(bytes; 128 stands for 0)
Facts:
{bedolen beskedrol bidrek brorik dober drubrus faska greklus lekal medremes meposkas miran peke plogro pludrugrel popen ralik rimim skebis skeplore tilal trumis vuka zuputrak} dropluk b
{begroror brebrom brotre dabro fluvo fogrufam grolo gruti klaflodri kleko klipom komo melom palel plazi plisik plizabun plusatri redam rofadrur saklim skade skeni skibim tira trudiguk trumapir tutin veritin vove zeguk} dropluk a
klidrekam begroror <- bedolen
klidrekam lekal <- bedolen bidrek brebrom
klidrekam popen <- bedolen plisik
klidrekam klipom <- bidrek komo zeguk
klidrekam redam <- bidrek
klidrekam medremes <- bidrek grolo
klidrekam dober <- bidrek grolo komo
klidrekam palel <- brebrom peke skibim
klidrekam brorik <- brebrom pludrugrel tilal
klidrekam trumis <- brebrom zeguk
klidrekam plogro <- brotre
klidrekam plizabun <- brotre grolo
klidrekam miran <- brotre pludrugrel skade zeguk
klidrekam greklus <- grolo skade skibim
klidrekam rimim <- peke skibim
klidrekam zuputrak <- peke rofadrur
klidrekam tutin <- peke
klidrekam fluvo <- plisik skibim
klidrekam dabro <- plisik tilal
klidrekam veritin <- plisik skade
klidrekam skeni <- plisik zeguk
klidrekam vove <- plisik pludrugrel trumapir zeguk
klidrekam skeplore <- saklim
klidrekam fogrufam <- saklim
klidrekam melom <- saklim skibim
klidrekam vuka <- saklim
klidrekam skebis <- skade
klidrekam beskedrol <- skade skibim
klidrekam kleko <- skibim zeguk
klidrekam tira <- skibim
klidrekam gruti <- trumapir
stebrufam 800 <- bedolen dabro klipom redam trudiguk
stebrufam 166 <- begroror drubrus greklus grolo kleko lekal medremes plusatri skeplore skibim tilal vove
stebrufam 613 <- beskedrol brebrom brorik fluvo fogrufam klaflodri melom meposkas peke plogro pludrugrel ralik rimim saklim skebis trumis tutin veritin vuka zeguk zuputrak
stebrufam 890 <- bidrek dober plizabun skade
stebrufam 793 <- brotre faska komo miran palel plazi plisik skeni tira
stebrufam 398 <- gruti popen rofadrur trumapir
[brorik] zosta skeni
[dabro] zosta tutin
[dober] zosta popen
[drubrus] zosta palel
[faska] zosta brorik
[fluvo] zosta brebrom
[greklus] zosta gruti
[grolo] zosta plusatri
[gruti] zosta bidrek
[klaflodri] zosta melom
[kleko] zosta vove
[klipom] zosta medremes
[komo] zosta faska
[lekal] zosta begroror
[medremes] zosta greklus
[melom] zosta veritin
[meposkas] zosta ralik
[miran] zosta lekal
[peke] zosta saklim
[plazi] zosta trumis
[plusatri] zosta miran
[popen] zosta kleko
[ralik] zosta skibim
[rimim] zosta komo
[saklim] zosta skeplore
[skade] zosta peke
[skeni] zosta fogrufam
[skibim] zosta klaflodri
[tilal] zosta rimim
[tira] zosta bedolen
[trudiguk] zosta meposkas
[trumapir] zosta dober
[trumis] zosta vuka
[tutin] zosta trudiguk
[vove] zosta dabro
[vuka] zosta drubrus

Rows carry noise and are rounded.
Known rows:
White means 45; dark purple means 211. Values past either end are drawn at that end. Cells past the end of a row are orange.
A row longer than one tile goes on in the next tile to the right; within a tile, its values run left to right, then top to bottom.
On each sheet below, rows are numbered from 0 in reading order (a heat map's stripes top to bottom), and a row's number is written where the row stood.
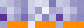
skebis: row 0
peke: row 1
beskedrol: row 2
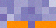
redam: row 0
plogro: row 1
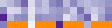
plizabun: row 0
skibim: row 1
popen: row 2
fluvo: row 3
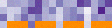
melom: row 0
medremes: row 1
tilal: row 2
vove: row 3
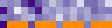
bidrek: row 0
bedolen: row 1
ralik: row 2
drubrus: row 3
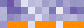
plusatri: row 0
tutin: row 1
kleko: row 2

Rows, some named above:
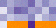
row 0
kleko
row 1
popen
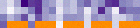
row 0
trumapir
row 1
klipom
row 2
skibim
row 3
vove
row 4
dabro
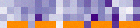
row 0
tutin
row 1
grolo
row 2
skibim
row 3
zeguk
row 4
gruti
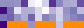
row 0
bidrek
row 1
rofadrur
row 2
tilal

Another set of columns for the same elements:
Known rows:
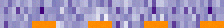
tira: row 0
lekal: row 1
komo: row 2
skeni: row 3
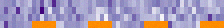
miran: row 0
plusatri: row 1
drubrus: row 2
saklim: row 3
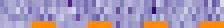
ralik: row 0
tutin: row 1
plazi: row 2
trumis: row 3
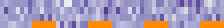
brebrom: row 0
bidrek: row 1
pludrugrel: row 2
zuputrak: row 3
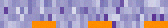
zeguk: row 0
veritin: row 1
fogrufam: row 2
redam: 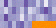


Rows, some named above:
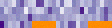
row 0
trumapir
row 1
dober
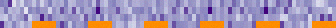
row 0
vuka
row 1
faska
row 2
klaflodri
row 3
tira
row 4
palel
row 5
fogrufam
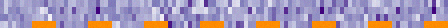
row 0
tilal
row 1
plazi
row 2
skibim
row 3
gruti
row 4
dober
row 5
plisik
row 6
fogrufam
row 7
brotre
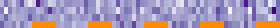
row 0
popen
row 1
peke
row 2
klipom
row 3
skade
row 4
rofadrur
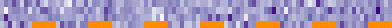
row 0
dabro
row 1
skade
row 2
grolo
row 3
melom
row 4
bedolen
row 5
popen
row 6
skeni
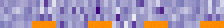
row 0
brorik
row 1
skeni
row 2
bedolen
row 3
rimim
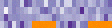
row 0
trudiguk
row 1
plizabun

